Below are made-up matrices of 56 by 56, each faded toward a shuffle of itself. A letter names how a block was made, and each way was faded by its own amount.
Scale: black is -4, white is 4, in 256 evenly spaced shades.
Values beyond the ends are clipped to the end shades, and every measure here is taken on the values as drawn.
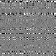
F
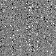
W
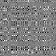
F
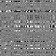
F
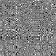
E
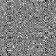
E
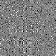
E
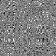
E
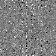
W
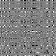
F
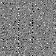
W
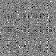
E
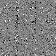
W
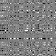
F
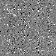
W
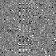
E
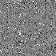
W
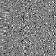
E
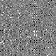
E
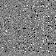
W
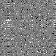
E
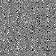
W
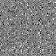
E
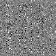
W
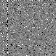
W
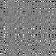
F
